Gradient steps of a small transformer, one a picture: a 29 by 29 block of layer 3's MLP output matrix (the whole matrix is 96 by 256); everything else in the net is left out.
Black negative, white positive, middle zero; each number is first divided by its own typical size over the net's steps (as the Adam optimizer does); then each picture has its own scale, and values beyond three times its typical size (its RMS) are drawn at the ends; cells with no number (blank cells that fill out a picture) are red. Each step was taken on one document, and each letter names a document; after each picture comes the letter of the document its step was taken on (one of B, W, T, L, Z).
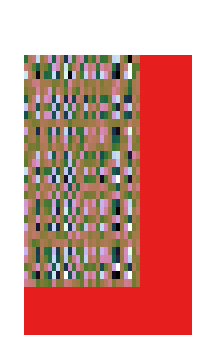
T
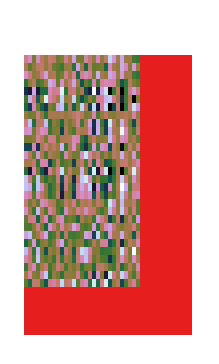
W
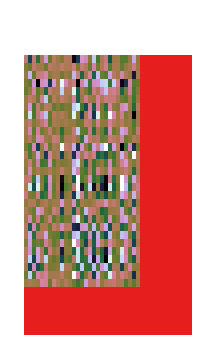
W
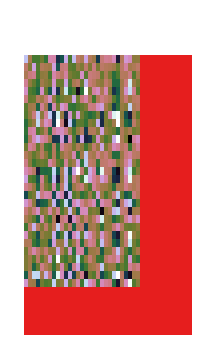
T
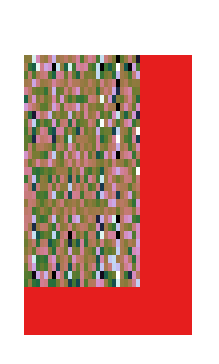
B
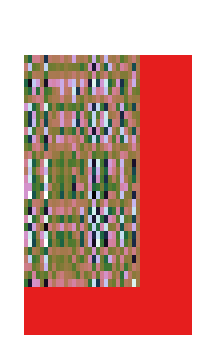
W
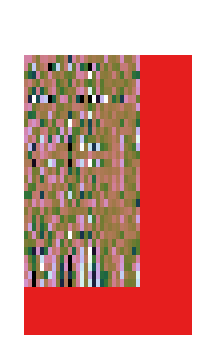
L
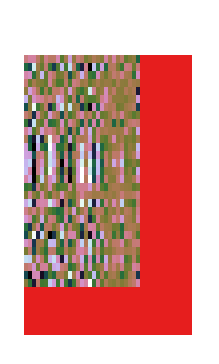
L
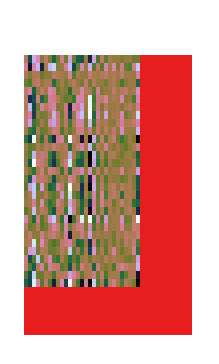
L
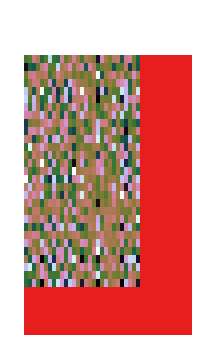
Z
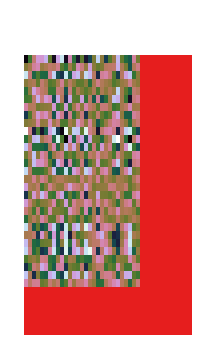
T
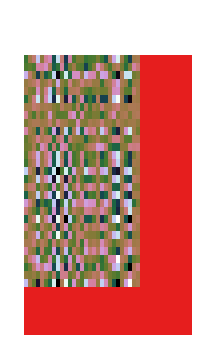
T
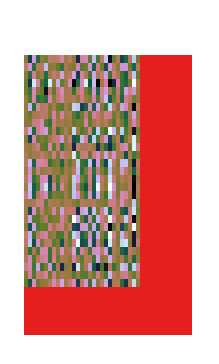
W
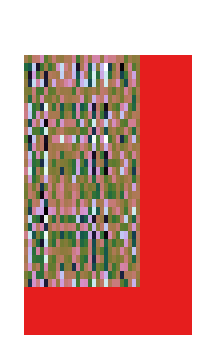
W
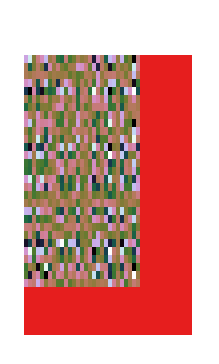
W
